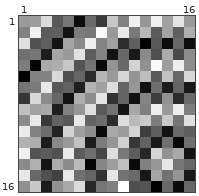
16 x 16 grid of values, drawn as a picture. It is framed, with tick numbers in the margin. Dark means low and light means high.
Mirror symmetry: none. Ninth with the lowest average: bottom right. Rings: centred on the bottom right. Slope: none. Average level on the scale: 50%. Odd rows or columns: none. Grain: checkered.
